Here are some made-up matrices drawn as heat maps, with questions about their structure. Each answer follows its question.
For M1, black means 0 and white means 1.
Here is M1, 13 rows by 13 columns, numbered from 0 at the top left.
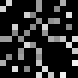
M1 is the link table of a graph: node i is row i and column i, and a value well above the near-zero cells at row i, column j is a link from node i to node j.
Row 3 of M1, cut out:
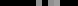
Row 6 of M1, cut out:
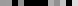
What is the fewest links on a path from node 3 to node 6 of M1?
1
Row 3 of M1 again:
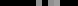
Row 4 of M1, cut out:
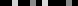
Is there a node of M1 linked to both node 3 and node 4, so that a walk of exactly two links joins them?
no
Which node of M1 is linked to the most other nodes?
node 6
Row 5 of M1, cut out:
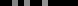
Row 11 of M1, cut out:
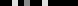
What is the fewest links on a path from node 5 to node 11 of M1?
2
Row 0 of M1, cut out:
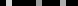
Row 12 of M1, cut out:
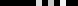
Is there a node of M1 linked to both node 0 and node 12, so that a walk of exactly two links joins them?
yes
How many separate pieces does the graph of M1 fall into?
2
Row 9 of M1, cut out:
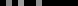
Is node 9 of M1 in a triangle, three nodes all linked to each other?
yes
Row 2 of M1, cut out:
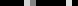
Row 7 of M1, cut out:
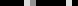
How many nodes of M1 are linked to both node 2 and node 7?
3
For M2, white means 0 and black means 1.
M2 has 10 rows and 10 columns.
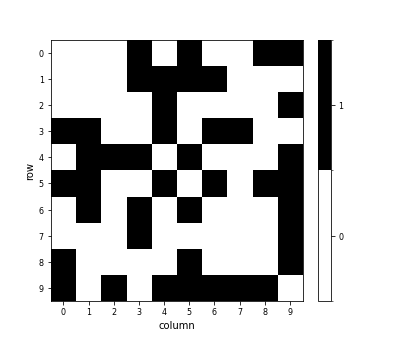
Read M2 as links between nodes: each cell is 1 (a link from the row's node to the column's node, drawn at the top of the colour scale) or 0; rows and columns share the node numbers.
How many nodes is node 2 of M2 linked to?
2
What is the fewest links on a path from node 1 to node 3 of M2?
1
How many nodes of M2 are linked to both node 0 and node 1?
2
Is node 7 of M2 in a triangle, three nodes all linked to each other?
no
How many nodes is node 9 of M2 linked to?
7
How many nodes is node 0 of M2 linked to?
4
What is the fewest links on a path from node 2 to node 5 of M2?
2
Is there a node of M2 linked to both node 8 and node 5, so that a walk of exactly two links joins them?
yes
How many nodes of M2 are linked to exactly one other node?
0
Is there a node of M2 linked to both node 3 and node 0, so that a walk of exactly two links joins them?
no
